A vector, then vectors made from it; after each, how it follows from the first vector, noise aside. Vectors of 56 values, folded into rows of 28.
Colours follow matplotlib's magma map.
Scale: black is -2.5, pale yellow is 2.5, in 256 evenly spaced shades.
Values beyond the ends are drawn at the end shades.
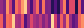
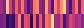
wrapped around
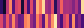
wrapped around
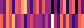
copied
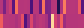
partly zeroed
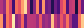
copied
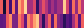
wrapped around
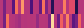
partly zeroed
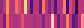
partly zeroed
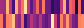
copied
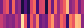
wrapped around
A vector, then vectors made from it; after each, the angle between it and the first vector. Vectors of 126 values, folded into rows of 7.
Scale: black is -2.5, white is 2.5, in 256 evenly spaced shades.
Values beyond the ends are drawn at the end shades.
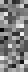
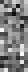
partly opposed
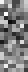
partly aligned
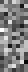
nearly opposite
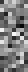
nearly opposite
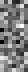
nearly parallel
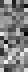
orthogonal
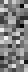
nearly opposite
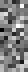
nearly parallel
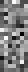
nearly opposite
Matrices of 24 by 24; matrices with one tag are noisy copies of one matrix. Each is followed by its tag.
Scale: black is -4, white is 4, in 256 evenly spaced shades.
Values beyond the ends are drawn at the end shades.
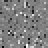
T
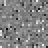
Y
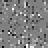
T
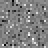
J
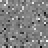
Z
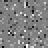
T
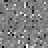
T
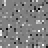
Y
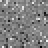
Z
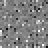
Y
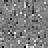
T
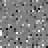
Y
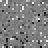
Z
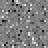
J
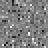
J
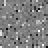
Y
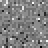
Z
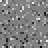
Z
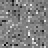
J
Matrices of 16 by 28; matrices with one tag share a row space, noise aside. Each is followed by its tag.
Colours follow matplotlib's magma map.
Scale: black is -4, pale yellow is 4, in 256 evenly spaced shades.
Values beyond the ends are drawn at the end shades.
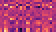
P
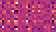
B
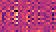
B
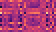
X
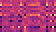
X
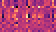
B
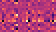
B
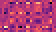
P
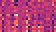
B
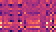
X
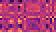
X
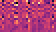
B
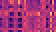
X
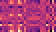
X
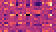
P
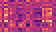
P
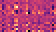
B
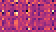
B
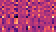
B
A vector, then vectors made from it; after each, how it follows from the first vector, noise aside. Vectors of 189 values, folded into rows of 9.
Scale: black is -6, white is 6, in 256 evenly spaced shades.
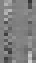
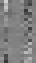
reversed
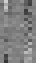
reversed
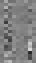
wrapped around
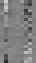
reversed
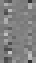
sign-scrambled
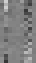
reversed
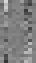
reversed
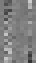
negated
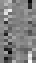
scaled up
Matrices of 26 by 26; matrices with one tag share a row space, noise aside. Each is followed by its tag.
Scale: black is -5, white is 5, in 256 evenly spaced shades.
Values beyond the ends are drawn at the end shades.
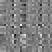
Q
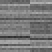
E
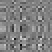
Q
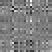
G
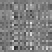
G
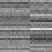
E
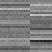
E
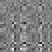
Q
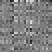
G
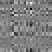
G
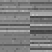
E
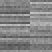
E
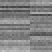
E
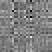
G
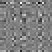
Q
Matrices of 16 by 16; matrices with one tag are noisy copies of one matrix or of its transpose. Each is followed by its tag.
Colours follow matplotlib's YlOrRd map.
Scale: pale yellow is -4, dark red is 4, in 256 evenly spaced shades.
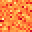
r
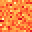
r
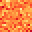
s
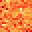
s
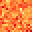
s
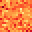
s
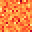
r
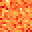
s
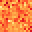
s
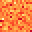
r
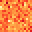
s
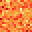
s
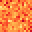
s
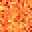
s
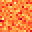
r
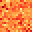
s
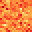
s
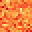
s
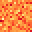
r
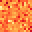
s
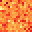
s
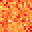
s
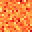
r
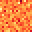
r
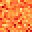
s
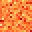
r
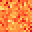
s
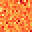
r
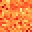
s
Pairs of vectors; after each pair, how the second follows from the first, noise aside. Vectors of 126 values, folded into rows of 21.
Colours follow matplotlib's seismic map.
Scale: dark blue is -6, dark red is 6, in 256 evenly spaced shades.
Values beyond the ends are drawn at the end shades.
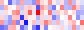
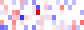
partly zeroed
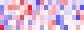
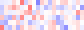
shrunk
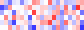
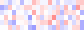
shrunk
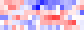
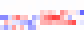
partly zeroed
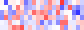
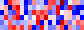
scaled up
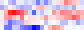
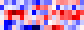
scaled up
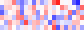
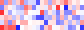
shuffled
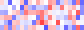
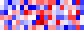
scaled up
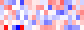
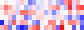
shuffled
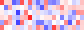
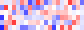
wrapped around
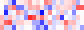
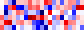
scaled up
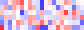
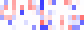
partly zeroed
